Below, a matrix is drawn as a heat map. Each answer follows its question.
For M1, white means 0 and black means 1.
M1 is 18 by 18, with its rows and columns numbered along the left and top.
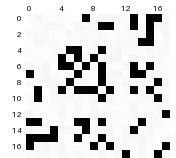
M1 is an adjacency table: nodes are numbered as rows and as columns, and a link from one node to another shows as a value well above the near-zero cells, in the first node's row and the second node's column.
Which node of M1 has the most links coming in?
node 9
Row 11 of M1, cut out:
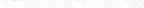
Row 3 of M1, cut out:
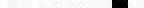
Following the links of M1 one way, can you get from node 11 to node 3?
no
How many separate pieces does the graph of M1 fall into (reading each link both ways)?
2
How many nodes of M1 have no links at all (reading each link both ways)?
1
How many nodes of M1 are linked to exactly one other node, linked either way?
2
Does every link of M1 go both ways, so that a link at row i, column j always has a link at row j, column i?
yes
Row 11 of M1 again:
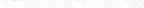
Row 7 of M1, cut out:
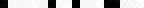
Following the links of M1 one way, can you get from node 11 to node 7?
no
